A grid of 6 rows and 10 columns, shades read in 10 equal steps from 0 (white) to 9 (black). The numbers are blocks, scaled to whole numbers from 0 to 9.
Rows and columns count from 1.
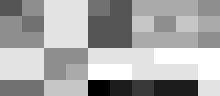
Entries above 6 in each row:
0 0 0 0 0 5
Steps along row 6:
same down same up down down up same down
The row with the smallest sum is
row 5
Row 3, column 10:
4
